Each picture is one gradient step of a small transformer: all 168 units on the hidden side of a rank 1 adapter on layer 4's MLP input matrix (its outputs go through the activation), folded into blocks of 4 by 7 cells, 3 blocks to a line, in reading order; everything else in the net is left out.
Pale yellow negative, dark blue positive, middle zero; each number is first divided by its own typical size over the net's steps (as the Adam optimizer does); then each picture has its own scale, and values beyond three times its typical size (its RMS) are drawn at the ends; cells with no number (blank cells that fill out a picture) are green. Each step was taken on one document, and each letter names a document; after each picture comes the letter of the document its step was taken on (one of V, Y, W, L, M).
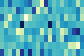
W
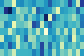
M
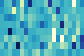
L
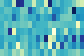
L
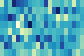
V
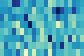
V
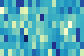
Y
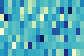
Y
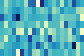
W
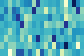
W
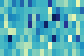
V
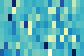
L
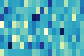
M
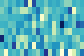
Y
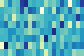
M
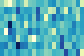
M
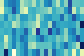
Y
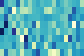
Y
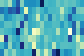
Y
